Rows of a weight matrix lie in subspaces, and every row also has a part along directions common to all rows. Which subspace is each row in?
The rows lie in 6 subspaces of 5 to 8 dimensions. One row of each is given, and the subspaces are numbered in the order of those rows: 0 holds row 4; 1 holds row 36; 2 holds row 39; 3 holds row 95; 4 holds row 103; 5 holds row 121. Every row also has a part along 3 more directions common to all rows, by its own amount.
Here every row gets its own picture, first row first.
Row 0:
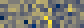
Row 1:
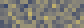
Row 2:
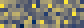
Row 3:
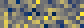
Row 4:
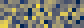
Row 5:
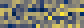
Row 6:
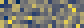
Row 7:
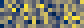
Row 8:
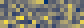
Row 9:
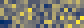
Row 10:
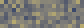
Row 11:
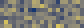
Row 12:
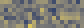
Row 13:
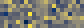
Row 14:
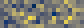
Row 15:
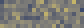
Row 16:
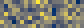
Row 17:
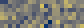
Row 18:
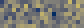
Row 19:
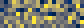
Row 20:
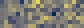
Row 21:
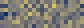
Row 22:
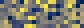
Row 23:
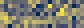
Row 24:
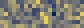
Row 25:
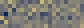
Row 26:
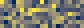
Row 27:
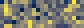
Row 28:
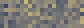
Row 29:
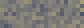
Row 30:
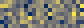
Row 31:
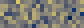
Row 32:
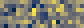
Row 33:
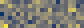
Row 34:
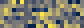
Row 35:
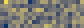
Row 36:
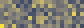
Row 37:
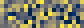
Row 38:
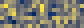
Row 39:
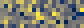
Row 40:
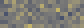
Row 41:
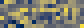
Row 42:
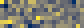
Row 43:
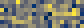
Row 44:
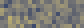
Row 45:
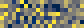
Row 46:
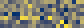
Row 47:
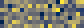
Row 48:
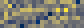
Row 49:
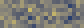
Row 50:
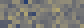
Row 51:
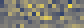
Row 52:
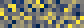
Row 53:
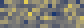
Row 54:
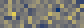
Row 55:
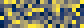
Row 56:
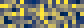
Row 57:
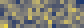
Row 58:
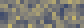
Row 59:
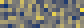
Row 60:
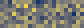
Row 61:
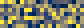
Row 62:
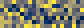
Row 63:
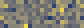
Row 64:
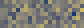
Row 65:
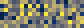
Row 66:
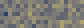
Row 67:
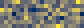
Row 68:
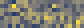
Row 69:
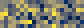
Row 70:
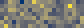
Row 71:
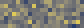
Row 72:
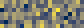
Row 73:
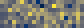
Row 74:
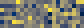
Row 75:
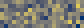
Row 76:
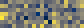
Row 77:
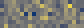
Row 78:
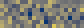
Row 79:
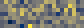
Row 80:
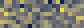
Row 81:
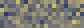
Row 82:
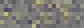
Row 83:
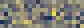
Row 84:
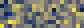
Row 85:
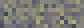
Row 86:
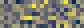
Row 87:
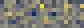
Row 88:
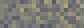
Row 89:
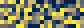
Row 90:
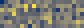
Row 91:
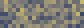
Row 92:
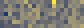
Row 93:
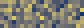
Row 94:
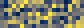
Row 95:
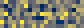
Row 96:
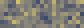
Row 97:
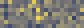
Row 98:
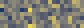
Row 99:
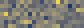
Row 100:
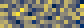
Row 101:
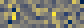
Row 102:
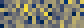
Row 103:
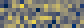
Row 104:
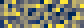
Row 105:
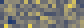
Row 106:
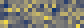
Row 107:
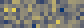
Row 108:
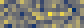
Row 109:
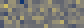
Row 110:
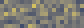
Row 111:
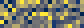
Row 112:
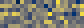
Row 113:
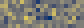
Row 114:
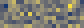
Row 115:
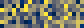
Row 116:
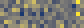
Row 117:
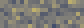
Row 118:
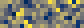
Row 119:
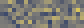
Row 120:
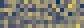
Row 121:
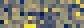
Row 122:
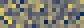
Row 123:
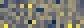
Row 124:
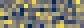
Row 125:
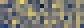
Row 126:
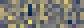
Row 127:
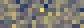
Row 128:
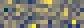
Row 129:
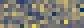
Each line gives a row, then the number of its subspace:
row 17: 4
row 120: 5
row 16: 3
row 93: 2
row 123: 4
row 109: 3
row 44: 4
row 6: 2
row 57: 4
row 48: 1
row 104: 5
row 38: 3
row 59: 2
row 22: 0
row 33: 4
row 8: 3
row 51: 5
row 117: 5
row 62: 0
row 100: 0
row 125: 0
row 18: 1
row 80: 4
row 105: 2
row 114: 1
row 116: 5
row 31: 0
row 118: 1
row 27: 2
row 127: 0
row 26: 5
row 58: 5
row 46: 2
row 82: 3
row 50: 4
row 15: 2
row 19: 4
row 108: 0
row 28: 2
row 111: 3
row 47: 5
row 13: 3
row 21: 4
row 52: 0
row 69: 3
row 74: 5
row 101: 1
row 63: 3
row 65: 4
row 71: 1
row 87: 5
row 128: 3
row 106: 0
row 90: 1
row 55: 0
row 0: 4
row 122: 0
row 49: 3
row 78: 0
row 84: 2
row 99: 3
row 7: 1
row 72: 1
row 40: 1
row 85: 3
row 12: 3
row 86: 2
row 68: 0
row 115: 1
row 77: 5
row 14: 3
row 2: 1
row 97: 2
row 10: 1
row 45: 4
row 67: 5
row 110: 3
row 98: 4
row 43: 5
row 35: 4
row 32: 3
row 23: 5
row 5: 5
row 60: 1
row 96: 5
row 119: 3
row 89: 2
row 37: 4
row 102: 1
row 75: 4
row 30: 1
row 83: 1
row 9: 0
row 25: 3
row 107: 3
